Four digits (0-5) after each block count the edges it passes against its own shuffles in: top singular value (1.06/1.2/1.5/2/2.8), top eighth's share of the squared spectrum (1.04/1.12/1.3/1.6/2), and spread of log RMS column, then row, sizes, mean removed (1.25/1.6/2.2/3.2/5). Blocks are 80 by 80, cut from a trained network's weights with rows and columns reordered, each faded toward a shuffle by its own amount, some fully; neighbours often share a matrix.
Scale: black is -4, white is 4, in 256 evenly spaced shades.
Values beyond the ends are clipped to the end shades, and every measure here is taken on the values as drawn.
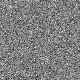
0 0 0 0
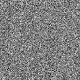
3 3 1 1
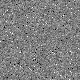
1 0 0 0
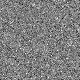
1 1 0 0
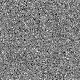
2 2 0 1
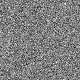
2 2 0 0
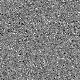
2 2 0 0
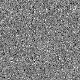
2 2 1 1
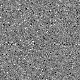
2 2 0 1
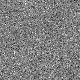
0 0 0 0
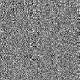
4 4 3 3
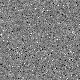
0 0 0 0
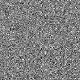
3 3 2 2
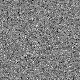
1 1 0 1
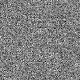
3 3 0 1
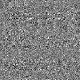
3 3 2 2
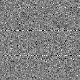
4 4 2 2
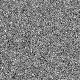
1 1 0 0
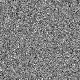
2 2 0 0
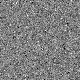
0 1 0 0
